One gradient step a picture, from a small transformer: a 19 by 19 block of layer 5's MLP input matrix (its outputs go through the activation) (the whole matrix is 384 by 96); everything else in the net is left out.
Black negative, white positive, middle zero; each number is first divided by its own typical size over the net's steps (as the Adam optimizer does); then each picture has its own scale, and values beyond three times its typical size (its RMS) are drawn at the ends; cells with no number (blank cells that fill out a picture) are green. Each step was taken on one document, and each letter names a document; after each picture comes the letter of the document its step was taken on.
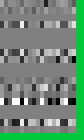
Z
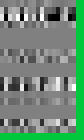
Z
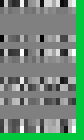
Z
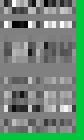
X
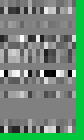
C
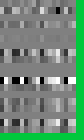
Z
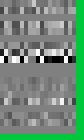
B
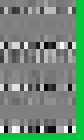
B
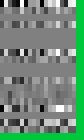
Z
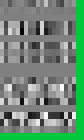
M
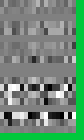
M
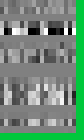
M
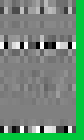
B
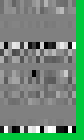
B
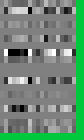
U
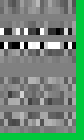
M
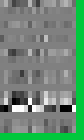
U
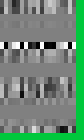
B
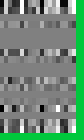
Z
